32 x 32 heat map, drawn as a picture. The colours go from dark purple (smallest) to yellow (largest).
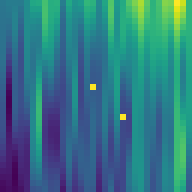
Values rise toward the top right. On average the colour sits 40% of the way up the scale. Two lone cells stand out, each far higher than its neighbours. The values follow a bell shape. The bottom left is the ninth with the lowest average. The ninth with the highest average is the top right.
